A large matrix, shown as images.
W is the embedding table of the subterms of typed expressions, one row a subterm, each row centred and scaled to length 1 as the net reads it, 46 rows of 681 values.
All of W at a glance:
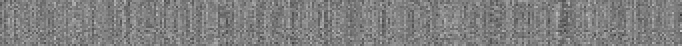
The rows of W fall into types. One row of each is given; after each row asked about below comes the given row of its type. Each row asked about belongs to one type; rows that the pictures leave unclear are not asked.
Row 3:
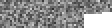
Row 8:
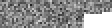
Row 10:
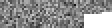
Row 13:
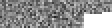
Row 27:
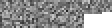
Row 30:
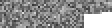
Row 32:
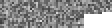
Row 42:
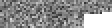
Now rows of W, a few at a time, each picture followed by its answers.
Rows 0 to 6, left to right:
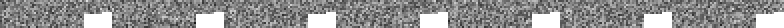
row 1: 27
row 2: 8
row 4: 32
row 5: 8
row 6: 13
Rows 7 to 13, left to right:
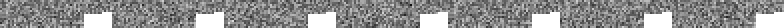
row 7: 32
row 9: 27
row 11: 32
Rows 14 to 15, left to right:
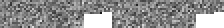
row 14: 42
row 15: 27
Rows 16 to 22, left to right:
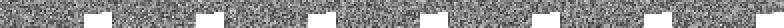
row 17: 13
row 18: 8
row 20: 30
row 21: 10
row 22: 30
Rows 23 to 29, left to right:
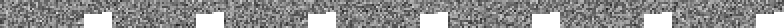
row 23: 32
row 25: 32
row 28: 13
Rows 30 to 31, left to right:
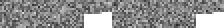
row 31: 30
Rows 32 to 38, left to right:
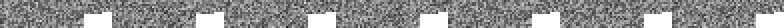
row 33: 42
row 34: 10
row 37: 13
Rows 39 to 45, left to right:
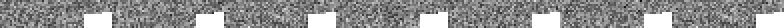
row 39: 3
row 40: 10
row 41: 30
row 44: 42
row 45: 30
